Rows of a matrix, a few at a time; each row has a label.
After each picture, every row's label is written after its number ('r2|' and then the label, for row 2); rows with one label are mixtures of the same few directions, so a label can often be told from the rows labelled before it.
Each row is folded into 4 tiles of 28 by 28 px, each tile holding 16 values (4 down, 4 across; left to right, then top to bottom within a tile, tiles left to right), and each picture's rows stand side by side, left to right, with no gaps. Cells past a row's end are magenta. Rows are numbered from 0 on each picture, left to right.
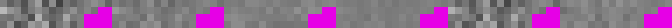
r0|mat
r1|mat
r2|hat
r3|mat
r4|mat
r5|mat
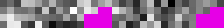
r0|hat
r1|mat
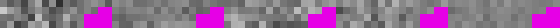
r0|mat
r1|hat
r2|hat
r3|mat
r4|mat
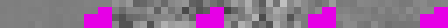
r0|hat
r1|hat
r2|mat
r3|hat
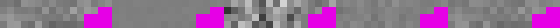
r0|hat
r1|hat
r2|mat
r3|mat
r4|hat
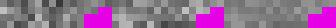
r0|mat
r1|hat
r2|hat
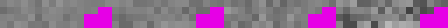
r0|mat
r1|hat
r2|mat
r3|hat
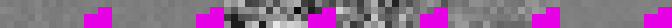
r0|mat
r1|mat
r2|hat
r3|mat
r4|hat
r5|hat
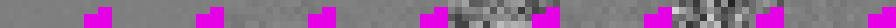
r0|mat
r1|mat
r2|hat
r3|hat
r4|hat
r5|hat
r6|mat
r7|mat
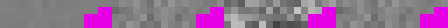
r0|mat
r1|mat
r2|hat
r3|mat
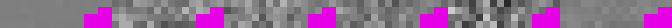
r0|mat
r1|hat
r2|mat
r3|mat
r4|mat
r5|hat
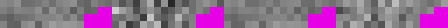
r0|hat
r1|mat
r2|hat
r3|mat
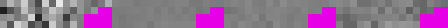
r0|mat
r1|hat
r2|mat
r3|hat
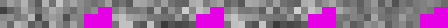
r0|mat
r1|hat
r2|hat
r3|mat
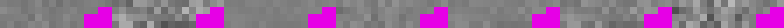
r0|mat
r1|hat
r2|hat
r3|mat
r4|hat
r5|hat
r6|mat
